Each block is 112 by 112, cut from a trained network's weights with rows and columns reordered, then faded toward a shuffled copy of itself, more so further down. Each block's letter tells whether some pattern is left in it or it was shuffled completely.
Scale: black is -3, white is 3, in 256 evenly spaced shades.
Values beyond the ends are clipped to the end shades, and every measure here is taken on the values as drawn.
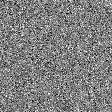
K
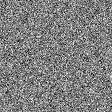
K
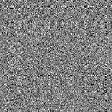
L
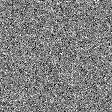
K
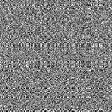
L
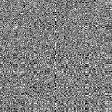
L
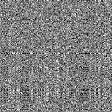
L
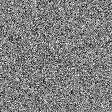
K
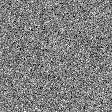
K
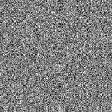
L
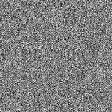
L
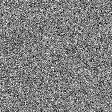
K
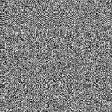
L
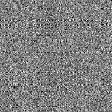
L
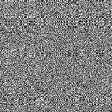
L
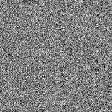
L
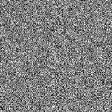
L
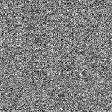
L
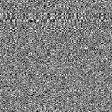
L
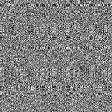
L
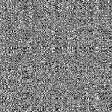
L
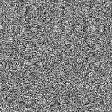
L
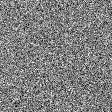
K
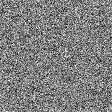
K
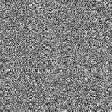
L
